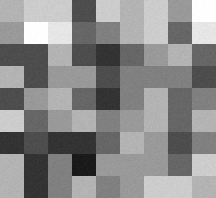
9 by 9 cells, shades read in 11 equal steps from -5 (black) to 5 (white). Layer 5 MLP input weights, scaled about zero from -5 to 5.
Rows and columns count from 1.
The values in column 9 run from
-2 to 5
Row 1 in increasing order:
-2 1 2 2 3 3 3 3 5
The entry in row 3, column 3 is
2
